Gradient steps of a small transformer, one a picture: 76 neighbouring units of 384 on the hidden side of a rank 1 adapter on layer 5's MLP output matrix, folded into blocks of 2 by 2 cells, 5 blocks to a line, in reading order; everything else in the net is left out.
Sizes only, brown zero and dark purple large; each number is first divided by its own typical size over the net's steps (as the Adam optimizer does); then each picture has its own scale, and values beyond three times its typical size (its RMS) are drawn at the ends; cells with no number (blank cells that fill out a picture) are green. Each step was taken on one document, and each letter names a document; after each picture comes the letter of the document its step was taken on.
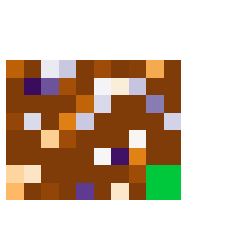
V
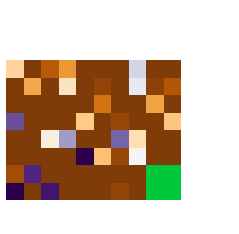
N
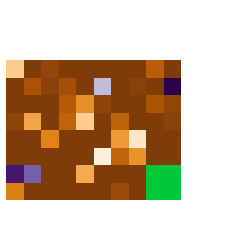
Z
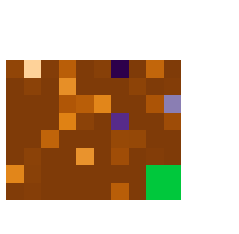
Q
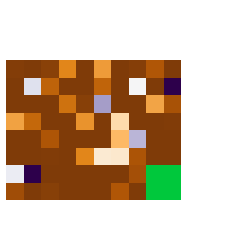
Z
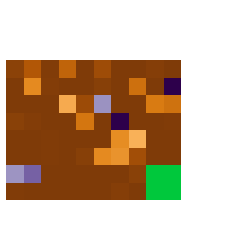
Z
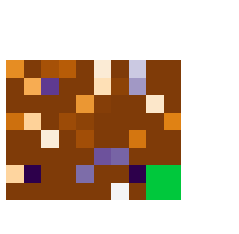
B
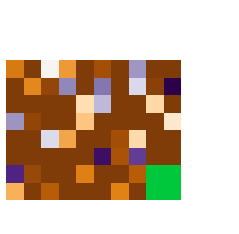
N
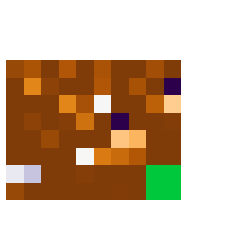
Z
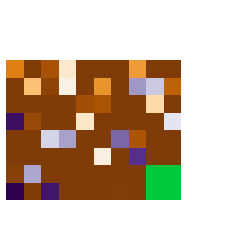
N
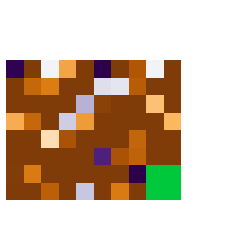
V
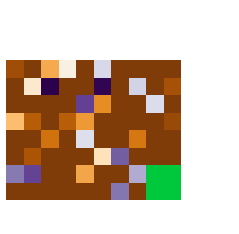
B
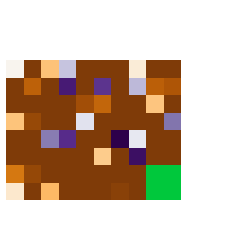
N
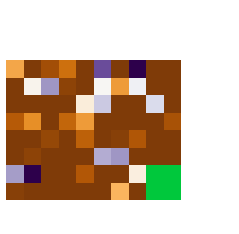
B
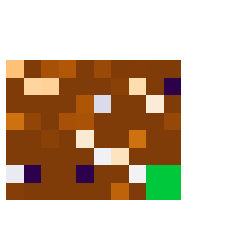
B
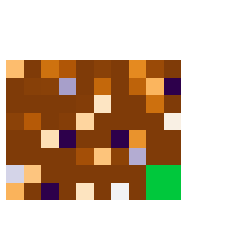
N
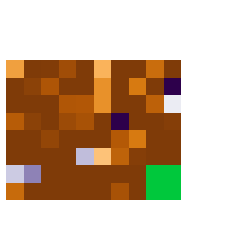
Z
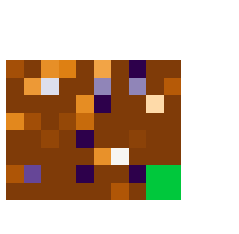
B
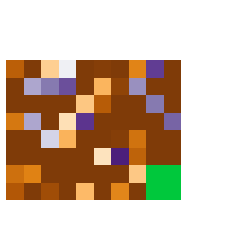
V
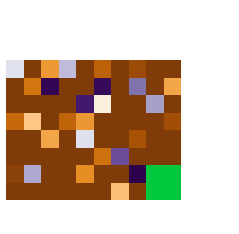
B
